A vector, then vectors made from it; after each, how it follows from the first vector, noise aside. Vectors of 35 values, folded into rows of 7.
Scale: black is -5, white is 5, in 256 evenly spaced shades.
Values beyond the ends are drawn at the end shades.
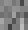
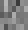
reversed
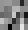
scaled up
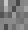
reversed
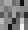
scaled up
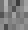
reversed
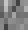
reversed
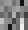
scaled up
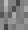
reversed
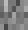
reversed
